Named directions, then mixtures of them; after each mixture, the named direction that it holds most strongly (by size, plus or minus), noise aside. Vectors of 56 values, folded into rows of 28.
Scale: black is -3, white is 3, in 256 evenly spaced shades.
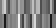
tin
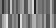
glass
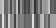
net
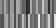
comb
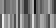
net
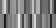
tin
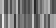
net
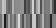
tin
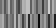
comb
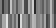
glass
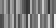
comb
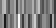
tin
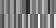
comb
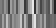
glass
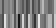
comb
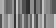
net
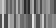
net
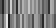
net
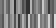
comb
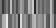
glass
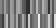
comb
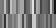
tin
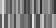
net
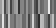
net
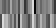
glass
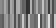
comb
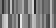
glass
